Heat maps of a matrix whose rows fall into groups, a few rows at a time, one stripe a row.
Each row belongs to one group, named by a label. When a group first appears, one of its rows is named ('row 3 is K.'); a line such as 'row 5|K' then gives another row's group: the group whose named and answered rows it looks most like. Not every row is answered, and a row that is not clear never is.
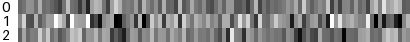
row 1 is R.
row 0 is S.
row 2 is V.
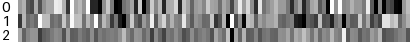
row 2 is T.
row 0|R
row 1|V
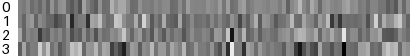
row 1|S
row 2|T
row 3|V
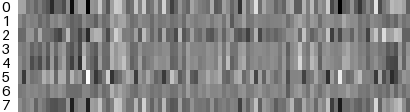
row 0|S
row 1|T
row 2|S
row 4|T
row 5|R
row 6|T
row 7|S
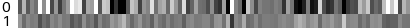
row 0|V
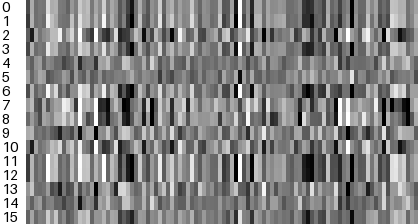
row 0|V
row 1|V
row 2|R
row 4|S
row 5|T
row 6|V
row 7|R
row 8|R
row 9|S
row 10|R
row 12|V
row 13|S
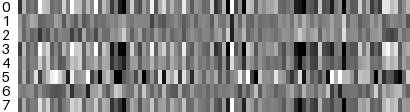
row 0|V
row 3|V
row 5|R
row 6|S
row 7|V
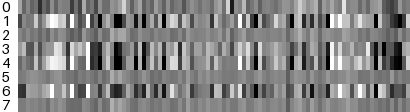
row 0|T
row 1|R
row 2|T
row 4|R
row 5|T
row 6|R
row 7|T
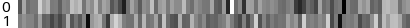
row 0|V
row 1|S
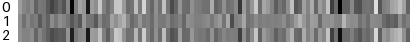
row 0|S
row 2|S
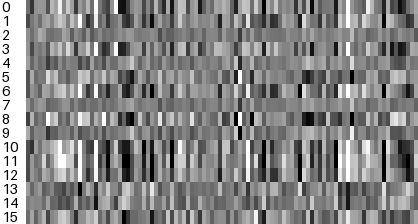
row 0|R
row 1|R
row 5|V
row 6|R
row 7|T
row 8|V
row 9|T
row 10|R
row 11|R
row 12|R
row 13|S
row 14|S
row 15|R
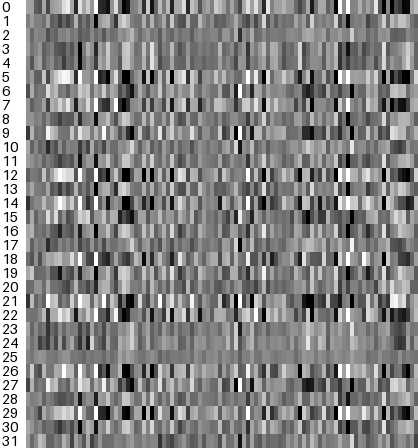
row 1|S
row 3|S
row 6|V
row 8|S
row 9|V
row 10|T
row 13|S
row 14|R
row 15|V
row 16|S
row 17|T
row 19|S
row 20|S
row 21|V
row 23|T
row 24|T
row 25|T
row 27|V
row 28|S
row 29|R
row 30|S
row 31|T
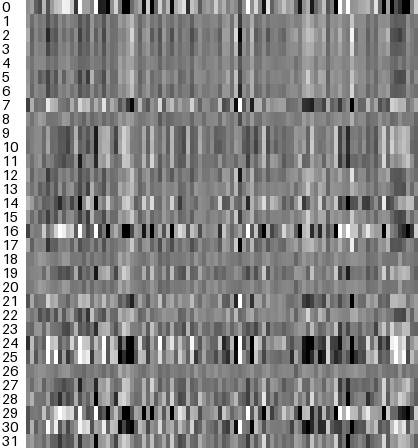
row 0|R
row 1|T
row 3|T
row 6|T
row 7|V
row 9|S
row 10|S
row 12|T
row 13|T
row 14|S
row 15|T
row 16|R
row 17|T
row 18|T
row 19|S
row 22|T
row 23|S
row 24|V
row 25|V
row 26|T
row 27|S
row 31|S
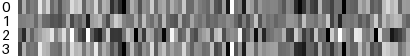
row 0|V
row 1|S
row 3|V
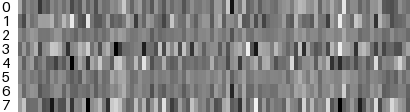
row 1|R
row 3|R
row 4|S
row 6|T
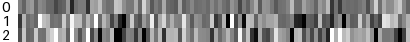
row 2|R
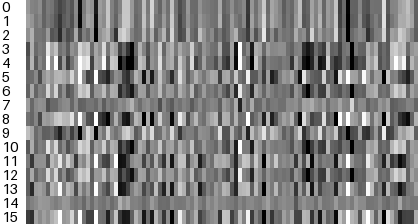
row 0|S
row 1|S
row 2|S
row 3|V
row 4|V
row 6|V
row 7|T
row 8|R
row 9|S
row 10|V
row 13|R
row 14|T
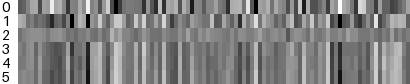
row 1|S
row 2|T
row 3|S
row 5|S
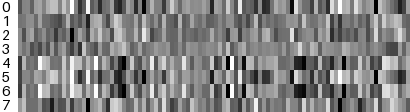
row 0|R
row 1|S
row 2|S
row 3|T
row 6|V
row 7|S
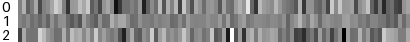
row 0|R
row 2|V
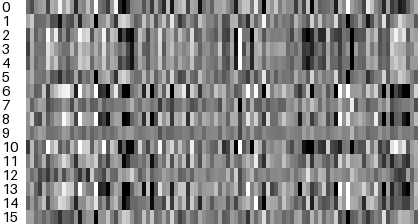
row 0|R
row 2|V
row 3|V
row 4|V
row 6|R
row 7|T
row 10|V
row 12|T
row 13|R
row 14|R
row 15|S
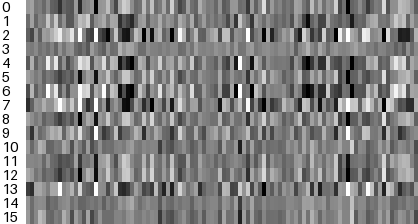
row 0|S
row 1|V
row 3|T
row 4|V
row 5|S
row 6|V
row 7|R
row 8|S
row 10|T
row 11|S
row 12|S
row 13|R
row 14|T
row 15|T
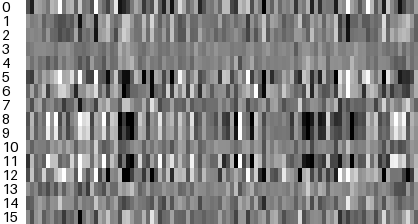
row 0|R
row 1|S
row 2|S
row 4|T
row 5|R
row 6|R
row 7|S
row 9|V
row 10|R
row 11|V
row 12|R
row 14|R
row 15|S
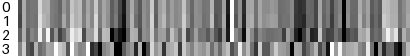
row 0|V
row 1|V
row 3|R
